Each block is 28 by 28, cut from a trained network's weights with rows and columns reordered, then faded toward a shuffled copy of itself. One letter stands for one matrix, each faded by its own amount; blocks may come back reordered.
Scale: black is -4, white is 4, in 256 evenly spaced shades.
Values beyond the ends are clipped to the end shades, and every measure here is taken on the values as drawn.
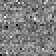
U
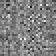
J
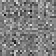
J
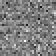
U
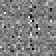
U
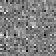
J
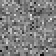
U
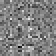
J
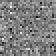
U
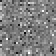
U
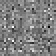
J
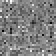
U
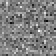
U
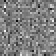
J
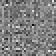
J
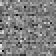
U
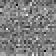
U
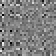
J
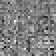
J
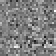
J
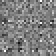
J
